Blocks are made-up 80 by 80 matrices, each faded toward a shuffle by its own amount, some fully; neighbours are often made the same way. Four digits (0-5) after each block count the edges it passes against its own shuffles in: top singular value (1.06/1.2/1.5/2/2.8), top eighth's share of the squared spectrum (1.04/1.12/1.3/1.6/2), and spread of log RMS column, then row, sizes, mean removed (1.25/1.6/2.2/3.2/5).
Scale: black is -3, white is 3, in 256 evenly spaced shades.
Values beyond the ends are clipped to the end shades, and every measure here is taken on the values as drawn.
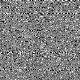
1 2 0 3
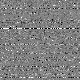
3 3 0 3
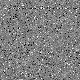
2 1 0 1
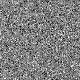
3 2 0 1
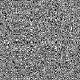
4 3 2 2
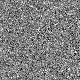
0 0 0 0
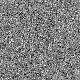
0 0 0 0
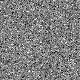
0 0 0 0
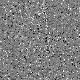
1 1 1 0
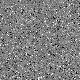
0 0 0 0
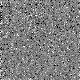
1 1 1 1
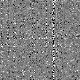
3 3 3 2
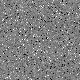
0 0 0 0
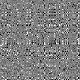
5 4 3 3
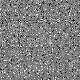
3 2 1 1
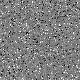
1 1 0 0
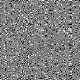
4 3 2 2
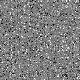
3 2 1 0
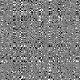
5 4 3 3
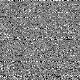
1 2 0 3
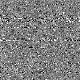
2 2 0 3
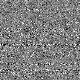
1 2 0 3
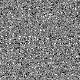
1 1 0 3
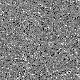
1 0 0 0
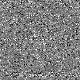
1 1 0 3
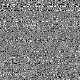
2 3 0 4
